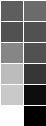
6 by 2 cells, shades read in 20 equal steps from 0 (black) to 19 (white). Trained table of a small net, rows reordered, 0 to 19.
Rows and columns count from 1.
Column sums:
71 25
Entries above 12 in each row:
0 0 0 1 1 1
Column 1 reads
7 6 10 14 15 19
